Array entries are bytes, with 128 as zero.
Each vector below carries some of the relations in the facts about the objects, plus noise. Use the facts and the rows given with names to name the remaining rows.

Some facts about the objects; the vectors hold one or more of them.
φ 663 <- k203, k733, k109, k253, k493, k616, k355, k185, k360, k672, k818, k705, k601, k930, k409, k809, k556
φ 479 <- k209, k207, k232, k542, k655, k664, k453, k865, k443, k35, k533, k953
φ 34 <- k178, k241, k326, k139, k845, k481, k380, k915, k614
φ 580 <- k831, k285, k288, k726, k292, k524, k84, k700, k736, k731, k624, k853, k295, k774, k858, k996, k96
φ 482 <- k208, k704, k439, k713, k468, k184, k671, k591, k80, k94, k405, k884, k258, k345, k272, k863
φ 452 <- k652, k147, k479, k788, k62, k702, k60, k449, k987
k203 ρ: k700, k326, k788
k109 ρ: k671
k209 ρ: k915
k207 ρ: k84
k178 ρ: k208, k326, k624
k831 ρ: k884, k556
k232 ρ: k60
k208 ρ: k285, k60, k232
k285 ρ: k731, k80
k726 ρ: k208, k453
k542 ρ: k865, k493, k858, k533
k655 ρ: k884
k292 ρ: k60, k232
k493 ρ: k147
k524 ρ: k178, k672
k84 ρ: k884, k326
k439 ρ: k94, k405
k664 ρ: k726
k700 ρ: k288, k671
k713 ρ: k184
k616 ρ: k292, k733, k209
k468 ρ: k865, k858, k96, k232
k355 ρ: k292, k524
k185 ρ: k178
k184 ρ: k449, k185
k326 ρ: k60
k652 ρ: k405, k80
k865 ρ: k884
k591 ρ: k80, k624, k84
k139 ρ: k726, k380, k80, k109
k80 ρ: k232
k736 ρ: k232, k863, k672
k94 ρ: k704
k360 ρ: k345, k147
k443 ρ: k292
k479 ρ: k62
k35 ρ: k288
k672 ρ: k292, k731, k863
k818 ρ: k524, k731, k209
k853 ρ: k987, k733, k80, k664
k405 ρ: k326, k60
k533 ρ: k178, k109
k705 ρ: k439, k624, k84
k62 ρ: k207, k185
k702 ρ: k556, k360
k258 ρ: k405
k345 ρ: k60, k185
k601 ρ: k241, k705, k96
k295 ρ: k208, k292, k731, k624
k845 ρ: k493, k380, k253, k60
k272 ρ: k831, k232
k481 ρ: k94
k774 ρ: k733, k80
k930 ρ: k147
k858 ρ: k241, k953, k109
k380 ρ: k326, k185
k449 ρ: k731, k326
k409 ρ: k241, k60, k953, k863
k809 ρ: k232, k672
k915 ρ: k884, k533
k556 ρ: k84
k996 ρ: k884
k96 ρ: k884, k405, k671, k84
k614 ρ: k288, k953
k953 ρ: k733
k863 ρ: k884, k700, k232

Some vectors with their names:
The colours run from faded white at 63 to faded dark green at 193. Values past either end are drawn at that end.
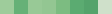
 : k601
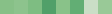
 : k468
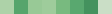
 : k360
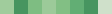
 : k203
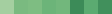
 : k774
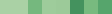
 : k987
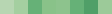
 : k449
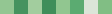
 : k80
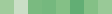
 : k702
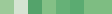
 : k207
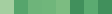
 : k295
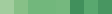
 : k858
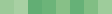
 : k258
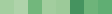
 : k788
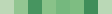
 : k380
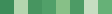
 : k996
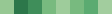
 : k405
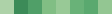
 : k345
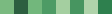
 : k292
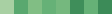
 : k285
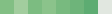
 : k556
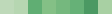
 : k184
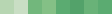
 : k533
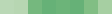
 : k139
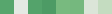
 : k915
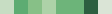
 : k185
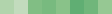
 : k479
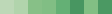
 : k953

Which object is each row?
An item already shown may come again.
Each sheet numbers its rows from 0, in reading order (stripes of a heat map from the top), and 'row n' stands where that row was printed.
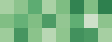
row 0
k453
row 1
k272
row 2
k253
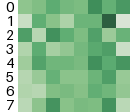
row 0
k700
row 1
k185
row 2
k96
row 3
k818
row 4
k295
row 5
k449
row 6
k479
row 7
k380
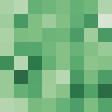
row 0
k439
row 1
k203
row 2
k443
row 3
k845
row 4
k84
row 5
k60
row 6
k288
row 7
k664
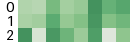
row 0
k147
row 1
k241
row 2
k884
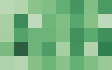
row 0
k953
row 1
k672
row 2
k295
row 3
k292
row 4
k652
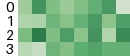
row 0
k203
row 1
k35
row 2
k736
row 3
k533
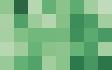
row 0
k809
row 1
k733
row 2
k858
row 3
k449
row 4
k624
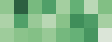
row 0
k208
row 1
k733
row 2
k705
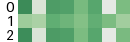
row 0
k865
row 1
k258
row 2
k865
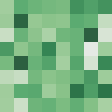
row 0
k726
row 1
k409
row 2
k185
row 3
k863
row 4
k232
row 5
k62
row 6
k731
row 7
k591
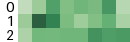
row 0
k178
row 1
k326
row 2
k524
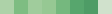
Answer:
k109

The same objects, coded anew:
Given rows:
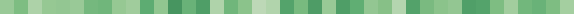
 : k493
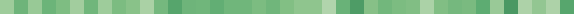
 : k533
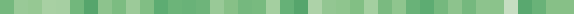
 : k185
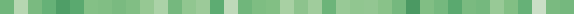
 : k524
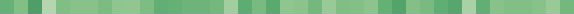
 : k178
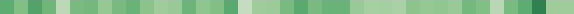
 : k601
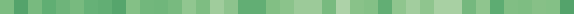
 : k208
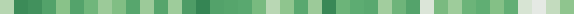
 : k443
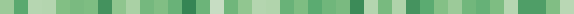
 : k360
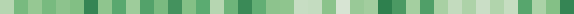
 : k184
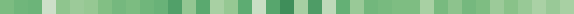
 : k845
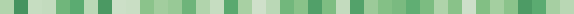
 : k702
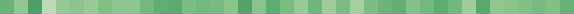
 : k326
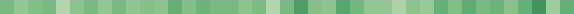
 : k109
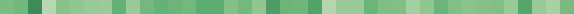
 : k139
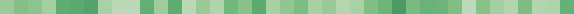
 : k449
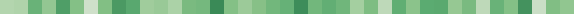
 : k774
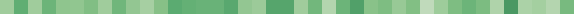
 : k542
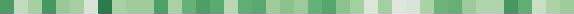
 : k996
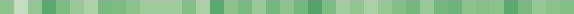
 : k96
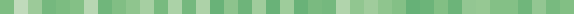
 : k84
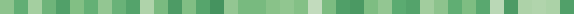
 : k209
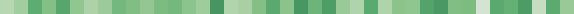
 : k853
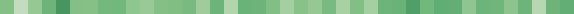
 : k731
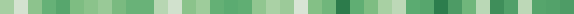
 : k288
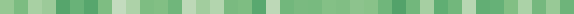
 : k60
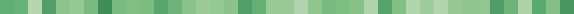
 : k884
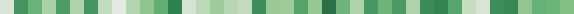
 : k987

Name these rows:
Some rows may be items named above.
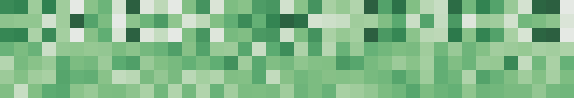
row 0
k704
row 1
k479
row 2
k704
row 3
k845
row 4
k953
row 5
k60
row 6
k624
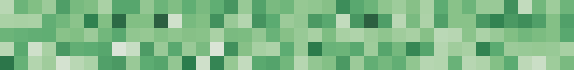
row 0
k953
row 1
k453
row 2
k591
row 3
k147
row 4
k655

